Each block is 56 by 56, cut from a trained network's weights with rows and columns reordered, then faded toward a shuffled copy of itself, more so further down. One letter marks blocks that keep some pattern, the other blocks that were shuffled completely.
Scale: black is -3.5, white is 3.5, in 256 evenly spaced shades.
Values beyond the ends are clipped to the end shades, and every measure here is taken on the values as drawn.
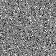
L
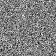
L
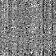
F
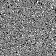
L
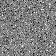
L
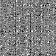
F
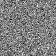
L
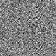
F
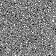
L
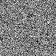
L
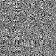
F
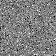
L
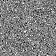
L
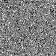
L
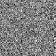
F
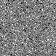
L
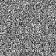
F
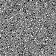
L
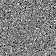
L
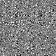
F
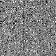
F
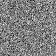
L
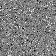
L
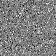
L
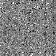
F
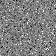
L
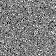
L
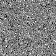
L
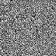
F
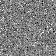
L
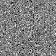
F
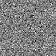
F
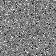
L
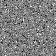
L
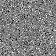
L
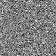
F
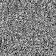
F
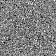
L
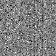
F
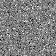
L
